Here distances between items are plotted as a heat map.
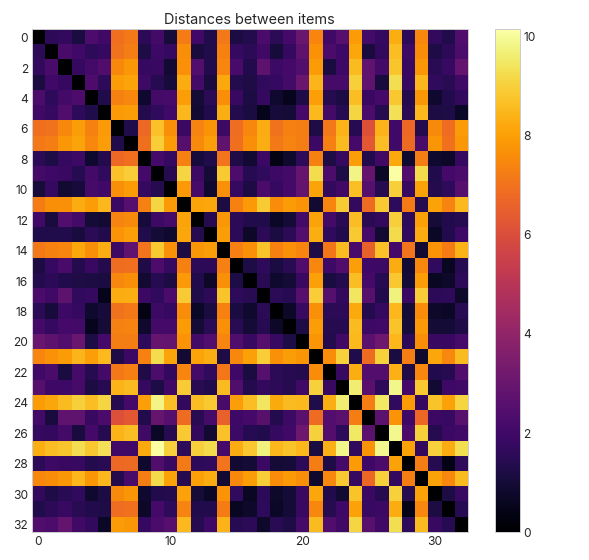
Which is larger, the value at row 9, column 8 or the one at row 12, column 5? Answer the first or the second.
the first
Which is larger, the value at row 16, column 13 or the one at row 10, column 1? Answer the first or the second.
the second
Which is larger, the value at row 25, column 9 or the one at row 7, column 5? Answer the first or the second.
the second
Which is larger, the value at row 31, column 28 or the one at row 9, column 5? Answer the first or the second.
the second
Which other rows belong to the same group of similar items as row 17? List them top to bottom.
0, 1, 2, 3, 4, 5, 8, 9, 10, 12, 13, 15, 16, 18, 19, 20, 22, 23, 25, 26, 28, 30, 31, 32
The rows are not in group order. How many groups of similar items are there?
2
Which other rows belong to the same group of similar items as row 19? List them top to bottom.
0, 1, 2, 3, 4, 5, 8, 9, 10, 12, 13, 15, 16, 17, 18, 20, 22, 23, 25, 26, 28, 30, 31, 32
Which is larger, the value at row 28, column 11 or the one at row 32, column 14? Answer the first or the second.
the second
